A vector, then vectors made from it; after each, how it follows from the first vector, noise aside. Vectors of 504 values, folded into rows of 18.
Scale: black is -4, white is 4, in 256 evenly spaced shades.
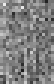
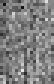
negated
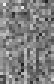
copied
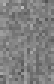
shrunk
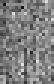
negated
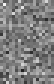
sign-scrambled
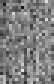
negated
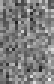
reversed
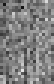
negated
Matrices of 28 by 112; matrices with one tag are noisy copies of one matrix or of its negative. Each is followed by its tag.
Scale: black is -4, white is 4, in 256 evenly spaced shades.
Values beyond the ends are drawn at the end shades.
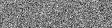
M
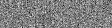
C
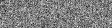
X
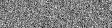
X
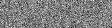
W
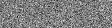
M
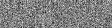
C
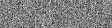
C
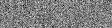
C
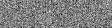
C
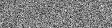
M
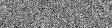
X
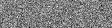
M
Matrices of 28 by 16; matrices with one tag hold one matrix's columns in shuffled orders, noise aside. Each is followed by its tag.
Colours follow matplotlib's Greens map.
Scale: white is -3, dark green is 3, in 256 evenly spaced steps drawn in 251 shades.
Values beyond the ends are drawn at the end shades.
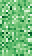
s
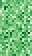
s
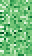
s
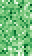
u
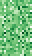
s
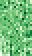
u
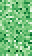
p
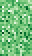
s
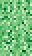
p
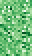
s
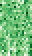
u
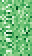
s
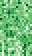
u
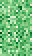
s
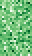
p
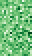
s
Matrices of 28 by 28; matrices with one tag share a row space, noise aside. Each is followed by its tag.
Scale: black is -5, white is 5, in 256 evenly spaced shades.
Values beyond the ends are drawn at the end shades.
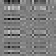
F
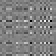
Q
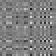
Q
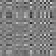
Q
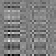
F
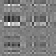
F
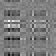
F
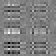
F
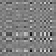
Q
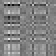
F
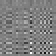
Q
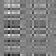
F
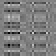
F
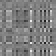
Q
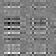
F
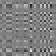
Q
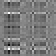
F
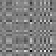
Q
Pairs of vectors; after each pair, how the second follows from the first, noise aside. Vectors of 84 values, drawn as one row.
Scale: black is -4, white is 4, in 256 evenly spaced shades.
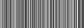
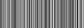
negated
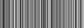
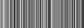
negated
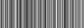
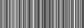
wrapped around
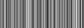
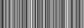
wrapped around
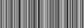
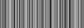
wrapped around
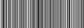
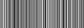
wrapped around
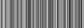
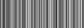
negated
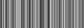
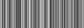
negated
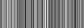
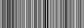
negated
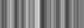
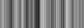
negated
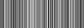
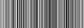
wrapped around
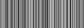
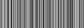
wrapped around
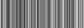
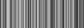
negated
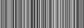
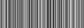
wrapped around
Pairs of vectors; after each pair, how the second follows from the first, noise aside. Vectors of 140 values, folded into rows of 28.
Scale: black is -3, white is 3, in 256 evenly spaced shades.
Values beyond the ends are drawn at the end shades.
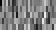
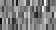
wrapped around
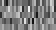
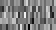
wrapped around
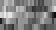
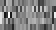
sign-scrambled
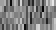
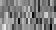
wrapped around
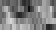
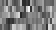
sign-scrambled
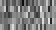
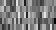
wrapped around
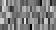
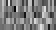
wrapped around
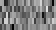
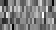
sign-scrambled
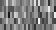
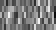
sign-scrambled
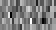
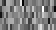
wrapped around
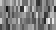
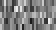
wrapped around
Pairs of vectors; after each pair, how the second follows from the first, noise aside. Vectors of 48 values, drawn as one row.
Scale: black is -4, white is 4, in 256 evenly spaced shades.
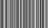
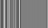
partly zeroed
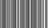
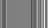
partly zeroed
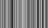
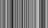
sign-scrambled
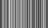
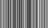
wrapped around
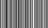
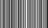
wrapped around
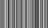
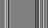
partly zeroed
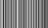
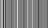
partly zeroed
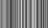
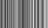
wrapped around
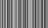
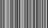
wrapped around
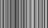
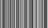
sign-scrambled
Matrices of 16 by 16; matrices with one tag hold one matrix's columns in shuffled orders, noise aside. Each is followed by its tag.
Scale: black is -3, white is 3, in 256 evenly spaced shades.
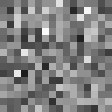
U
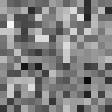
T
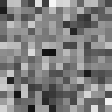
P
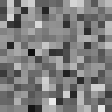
P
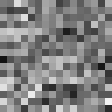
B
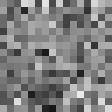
P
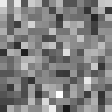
P
